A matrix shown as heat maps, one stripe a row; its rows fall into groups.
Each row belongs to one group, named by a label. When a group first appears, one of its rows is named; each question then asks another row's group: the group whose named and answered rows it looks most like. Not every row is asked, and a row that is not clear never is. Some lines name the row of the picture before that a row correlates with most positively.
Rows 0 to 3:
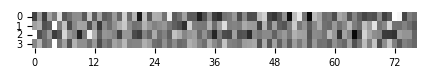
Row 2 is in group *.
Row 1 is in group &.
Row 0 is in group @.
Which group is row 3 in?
&
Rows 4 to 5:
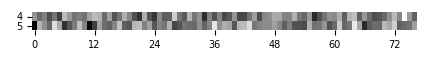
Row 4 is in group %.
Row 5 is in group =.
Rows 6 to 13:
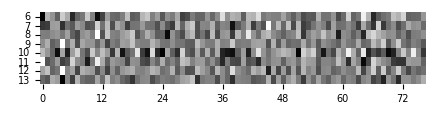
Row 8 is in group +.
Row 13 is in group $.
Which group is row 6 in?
=
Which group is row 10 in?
%
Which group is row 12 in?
&
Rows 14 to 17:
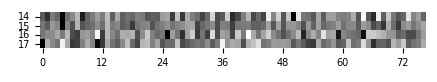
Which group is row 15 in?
$
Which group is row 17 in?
=
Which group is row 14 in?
$
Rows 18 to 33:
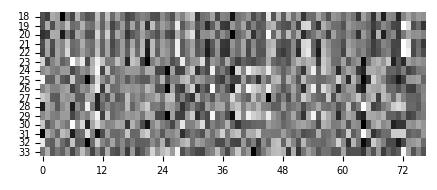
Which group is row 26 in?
+
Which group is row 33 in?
@
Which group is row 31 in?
=
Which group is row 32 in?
*
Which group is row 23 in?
*
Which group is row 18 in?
$
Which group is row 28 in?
=
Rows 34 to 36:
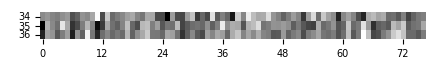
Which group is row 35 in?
=
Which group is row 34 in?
+
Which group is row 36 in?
=
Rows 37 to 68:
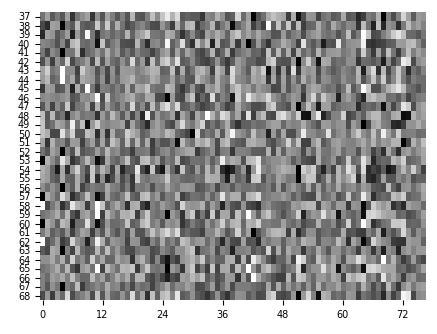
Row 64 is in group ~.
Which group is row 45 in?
=
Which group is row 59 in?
+
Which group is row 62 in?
*
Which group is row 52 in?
$
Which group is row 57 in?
=
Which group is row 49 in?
*
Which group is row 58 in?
*
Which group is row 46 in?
+
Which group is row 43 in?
&
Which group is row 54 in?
%
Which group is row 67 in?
$
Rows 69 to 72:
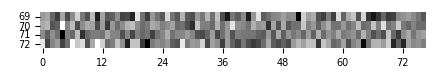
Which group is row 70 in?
&
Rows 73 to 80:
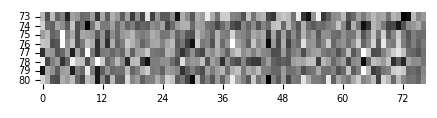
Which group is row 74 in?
*
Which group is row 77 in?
=
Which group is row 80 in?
&
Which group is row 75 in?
&
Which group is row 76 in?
&
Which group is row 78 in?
*
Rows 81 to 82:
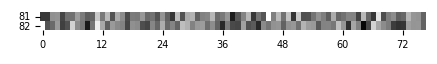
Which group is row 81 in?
$
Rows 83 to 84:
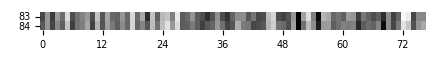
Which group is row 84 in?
@
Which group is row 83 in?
@
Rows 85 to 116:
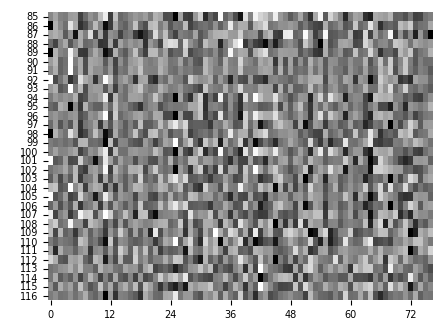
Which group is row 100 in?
+
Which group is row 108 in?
&
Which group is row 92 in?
*
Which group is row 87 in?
~
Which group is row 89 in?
=
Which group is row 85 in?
+
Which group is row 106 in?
@
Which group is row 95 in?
$
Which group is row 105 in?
*
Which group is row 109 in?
~
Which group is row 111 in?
~
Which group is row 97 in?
@
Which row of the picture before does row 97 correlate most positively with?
84
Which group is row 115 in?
~
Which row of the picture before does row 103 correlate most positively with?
84
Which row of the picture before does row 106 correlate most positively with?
84
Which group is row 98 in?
=
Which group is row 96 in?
+
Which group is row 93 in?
&
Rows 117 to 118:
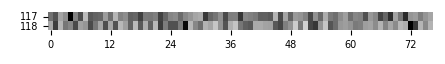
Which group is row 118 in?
~
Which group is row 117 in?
$
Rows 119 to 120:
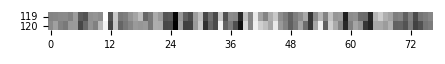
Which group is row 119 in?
+
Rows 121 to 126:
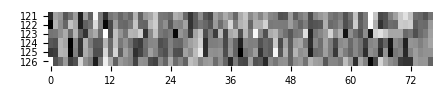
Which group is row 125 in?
$
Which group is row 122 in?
=
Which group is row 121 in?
=
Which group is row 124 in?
$
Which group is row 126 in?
*
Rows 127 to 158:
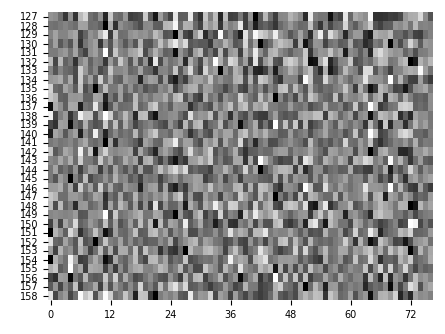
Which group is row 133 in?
%
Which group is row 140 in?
=
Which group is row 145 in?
$
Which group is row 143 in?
~
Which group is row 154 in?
=
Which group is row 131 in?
+
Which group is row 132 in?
~
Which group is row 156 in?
$
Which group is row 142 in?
*
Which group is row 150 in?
@
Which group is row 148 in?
~
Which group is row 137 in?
=
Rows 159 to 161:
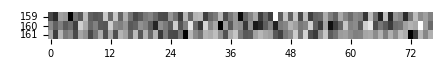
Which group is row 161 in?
~
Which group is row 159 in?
$
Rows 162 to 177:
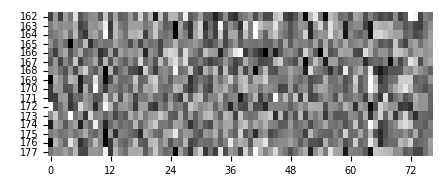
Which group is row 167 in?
@
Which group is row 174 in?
=
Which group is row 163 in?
+
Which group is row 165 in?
$
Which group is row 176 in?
=
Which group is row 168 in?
%
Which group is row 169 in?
=
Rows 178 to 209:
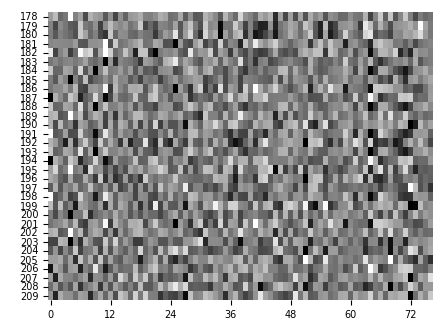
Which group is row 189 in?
&
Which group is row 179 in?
%
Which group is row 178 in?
&
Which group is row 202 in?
&
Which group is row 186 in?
+
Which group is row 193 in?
*
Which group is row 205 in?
~
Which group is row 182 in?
*
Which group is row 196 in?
%
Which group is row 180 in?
%
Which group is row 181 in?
+
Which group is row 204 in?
@
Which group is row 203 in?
$
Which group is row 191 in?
*
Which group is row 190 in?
~
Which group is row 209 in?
~
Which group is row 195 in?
&
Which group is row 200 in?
$
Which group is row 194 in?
=
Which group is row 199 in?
~
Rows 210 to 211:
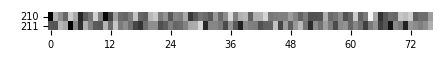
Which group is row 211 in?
$
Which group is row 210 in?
=
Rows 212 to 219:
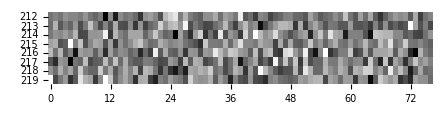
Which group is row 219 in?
*
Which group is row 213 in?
@
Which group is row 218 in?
~
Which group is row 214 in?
+
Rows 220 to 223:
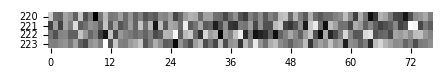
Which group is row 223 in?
+
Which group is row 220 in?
*
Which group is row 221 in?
@
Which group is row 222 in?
%
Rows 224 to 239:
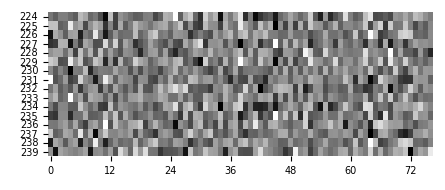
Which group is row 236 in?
+
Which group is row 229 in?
&
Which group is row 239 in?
~
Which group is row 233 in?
&
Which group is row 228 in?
~
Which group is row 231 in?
*
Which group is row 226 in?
=
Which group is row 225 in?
&
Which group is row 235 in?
$
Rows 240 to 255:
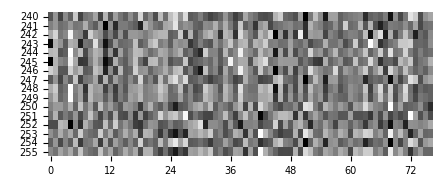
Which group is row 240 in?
@
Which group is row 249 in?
&
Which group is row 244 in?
&
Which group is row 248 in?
&
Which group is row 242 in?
&
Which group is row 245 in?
=
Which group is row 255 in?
~
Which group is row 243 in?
=
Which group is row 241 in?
%
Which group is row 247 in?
@
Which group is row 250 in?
~
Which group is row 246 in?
&
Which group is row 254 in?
@
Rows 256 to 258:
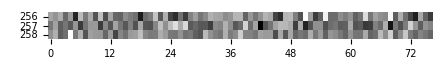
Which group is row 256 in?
~
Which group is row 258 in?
&
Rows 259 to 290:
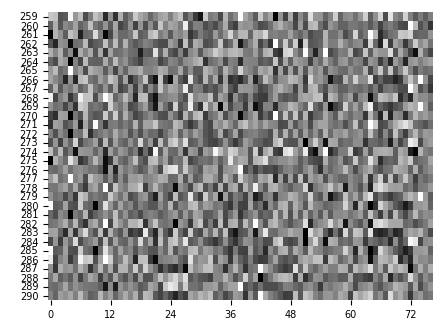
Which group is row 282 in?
+
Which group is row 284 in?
@
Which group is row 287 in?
~
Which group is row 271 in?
=
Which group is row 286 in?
*
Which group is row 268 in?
*
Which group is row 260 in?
@
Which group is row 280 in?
*
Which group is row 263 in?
~
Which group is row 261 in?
=
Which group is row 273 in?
@
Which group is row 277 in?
&
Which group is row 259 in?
&
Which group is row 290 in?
~
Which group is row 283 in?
%
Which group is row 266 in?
%
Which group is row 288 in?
@
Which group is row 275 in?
=
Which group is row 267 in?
@
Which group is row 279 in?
%
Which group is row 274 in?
~
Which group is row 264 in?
$
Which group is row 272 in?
$
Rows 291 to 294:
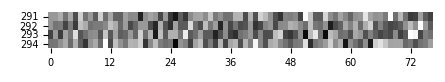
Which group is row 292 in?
%
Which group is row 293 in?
@
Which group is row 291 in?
~
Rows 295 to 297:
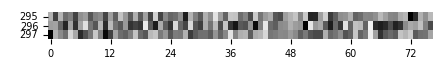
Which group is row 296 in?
%
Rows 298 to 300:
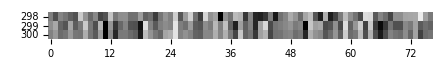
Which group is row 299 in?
%
